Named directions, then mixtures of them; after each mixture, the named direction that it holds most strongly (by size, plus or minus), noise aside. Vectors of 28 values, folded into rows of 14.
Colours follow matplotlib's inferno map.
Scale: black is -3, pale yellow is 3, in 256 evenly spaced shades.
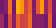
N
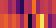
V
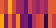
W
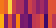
W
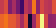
V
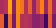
N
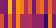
N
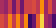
V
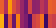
W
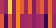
N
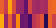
W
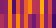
N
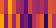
W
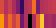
V
